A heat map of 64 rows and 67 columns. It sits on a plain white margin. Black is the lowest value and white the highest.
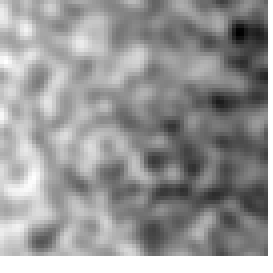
There are no regular stripes. There is an overall slope up to the left. No lone cell stands out from its neighbours. The texture is blotchy.
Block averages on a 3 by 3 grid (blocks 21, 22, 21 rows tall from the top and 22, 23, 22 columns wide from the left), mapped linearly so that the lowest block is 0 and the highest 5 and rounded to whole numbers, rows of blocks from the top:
531 | 520 | 520
